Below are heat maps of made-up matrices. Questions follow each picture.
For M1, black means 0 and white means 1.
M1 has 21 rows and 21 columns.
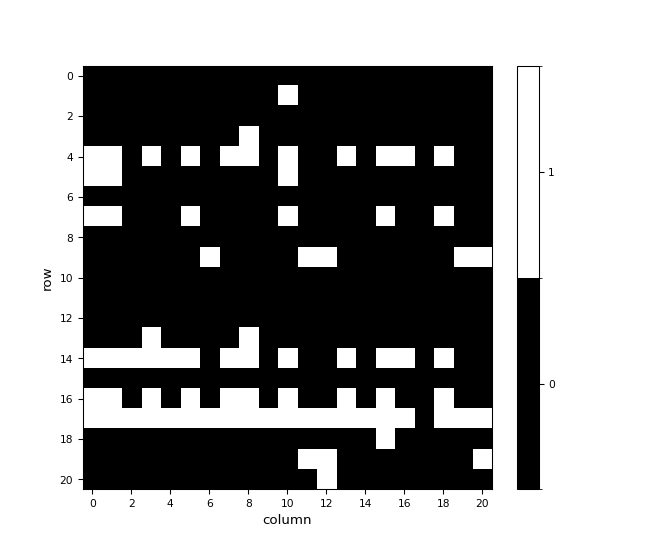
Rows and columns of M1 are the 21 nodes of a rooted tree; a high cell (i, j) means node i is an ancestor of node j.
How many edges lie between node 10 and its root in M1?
7
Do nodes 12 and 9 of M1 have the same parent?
no
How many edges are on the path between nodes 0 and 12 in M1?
10
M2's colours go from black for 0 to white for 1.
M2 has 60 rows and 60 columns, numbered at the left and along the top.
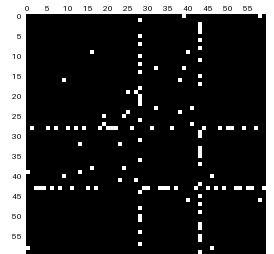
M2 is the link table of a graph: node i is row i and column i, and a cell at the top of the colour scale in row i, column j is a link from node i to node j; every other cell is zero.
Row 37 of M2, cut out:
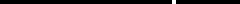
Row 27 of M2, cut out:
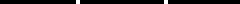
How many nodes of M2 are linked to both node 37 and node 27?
0
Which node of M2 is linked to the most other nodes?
node 43
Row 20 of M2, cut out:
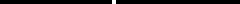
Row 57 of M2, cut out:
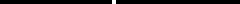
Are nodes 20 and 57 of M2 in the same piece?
yes
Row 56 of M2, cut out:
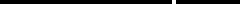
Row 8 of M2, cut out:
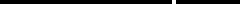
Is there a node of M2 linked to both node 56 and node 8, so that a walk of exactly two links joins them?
yes
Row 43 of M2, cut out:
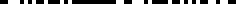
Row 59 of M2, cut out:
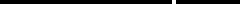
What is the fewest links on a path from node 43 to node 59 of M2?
1
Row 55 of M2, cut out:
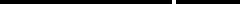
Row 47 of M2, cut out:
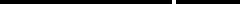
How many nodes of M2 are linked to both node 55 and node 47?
1
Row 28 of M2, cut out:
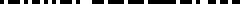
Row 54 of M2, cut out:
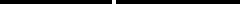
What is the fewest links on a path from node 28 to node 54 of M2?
1
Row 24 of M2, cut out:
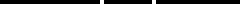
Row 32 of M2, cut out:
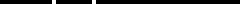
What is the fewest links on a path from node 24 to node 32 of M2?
6
